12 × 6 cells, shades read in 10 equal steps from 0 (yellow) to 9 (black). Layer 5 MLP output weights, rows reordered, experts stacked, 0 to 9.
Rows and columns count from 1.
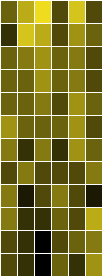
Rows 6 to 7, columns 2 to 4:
5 5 5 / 7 4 7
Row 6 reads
3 5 5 5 3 6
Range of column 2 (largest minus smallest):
7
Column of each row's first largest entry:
4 1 6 6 4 6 2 1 2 2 3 3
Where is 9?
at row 11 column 3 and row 12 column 3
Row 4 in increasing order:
3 4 5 5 5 6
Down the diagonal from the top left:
5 1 3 5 3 6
